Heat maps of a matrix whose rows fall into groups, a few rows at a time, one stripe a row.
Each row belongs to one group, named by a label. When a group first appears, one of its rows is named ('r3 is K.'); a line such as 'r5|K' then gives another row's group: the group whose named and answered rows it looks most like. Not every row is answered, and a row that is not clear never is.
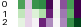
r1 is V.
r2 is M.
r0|V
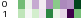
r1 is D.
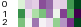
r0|M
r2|D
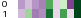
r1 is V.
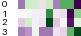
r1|D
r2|D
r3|M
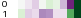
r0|D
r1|M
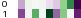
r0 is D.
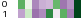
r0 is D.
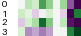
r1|D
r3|M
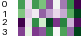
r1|M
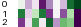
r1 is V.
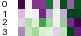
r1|M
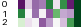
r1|D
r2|M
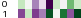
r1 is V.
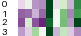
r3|D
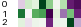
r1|V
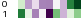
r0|M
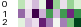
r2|M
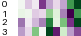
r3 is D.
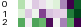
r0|D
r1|M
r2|V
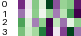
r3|V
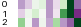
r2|D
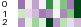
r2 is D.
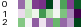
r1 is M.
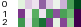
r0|M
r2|V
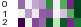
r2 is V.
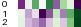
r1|M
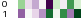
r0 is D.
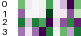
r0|D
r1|D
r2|V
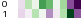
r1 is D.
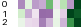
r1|M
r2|M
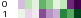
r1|M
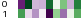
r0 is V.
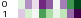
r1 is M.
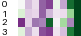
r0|M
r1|M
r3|M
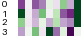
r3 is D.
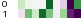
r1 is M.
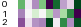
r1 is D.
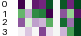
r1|V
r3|M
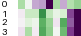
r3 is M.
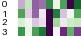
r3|V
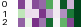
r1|M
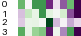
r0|V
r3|V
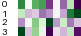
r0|V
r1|M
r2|D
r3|V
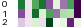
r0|V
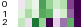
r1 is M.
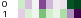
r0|M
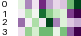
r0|M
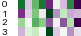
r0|V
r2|V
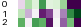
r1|M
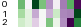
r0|V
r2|D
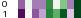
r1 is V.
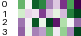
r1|M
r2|D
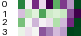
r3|M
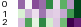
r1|M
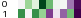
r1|V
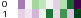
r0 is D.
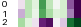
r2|M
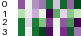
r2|V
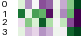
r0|M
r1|V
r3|M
